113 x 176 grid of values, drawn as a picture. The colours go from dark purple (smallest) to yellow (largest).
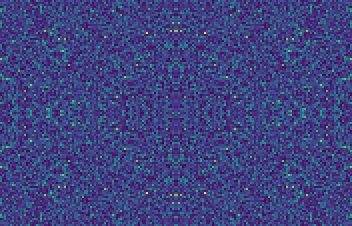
Most values sit low, with a long tail of high ones. Overall the values sit about 20% of the way up the scale. Fine speckle covers the field. No single row or column stands out from its neighbours. No seam splits the table. It mirrors both left to right and top to bottom.
